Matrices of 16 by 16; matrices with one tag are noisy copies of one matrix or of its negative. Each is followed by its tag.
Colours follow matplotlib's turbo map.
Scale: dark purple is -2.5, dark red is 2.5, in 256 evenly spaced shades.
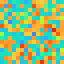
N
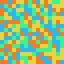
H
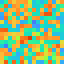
N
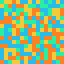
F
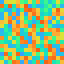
F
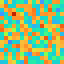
H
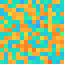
H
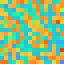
H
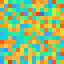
N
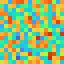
H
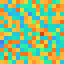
H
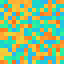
N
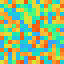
H
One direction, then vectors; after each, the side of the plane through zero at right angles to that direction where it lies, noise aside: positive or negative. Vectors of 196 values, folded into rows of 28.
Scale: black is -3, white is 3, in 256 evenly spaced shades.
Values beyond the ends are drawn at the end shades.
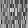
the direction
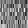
positive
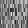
negative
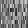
negative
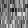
negative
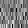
negative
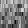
negative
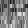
negative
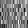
negative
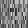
negative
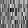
negative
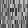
negative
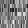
negative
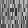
negative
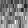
positive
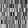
positive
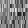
positive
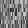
negative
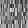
positive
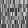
negative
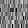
negative
